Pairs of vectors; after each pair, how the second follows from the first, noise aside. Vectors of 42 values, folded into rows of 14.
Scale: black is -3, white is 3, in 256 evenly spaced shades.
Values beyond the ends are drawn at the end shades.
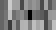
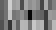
copied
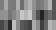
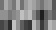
copied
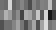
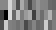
reversed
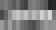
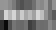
reversed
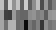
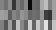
reversed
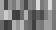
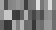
copied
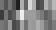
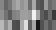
reversed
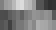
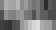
reversed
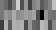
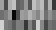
reversed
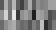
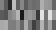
reversed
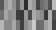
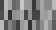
reversed
